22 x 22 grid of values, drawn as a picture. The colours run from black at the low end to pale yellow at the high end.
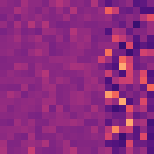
Seam: vertical, 70% of the way across, the left part calmer. Histogram: skewed, a long tail of high values. Average level on the scale: 40%. Mirror symmetry: none.
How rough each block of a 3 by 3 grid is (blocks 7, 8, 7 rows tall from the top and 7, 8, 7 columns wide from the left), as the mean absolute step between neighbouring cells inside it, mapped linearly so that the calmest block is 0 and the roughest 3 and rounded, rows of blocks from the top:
0 0 2
0 0 3
0 0 2
